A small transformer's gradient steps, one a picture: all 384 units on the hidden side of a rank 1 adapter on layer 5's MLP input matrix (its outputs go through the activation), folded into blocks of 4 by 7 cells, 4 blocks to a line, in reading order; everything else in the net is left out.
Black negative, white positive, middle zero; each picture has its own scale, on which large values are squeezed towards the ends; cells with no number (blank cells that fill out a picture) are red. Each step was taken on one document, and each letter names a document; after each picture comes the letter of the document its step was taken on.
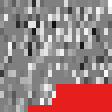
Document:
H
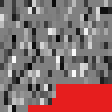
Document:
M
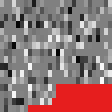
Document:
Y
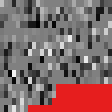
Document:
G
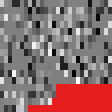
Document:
H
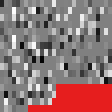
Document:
M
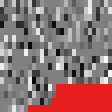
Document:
G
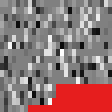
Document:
Y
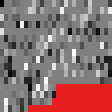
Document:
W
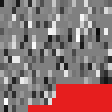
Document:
M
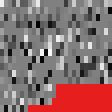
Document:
G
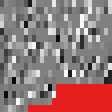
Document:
M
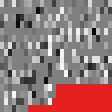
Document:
Y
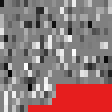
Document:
W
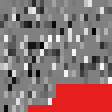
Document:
W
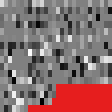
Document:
G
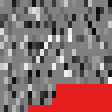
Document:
W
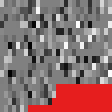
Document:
H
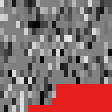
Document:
G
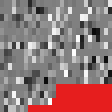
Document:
Y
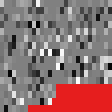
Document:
G
